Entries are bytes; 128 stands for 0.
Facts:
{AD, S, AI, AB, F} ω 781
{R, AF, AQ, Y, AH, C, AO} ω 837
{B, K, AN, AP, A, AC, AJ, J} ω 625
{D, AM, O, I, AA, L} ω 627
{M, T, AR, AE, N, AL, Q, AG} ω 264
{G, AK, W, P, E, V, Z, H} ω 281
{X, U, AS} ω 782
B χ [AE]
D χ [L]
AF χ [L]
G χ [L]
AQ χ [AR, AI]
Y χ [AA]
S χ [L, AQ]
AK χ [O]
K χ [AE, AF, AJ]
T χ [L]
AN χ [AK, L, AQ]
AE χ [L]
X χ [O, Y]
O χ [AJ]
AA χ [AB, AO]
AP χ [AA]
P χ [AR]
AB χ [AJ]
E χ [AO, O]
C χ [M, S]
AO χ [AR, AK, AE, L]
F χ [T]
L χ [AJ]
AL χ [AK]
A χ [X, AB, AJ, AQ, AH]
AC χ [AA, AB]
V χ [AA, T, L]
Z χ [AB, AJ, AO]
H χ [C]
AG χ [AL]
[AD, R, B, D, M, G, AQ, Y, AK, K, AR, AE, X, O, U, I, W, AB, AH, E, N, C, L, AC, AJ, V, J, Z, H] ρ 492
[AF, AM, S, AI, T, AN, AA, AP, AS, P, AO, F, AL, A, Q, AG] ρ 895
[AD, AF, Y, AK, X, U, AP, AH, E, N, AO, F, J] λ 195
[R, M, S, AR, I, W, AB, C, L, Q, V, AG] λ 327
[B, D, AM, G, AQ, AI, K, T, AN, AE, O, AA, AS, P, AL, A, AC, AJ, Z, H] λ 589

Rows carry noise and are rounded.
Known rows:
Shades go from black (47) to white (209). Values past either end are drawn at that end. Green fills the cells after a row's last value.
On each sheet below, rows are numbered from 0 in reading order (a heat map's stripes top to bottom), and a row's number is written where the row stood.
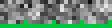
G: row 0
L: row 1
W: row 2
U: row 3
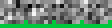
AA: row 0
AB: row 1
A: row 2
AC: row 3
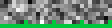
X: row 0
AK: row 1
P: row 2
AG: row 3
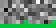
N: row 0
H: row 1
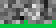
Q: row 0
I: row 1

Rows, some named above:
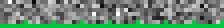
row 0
Z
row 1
AS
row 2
G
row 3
D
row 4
S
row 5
AR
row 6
J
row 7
AN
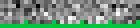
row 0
AM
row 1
AI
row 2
AH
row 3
AH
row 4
AB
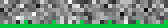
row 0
AQ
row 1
AD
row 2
Y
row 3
G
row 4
E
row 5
N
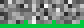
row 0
G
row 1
C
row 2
AP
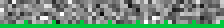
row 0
AP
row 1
AF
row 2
F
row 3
R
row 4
O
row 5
AO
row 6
AL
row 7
AJ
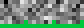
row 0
AS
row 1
AQ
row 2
V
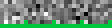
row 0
AO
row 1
AI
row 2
M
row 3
AE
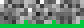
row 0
B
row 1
AP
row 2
K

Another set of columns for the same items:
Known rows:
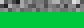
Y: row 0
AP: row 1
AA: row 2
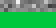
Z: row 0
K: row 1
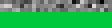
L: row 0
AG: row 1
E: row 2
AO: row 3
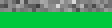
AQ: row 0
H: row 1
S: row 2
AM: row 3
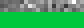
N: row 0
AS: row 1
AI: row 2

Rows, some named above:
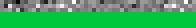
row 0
AF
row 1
R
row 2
AB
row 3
I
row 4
AN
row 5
V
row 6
AB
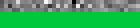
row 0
AL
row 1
AC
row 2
U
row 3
O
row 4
W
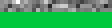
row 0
AI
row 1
G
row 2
L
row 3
AN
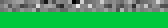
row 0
B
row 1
C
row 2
AK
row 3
AJ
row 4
G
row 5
A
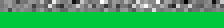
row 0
I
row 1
AD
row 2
E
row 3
AC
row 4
F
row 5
AB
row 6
AH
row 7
J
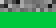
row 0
Y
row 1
D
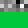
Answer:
X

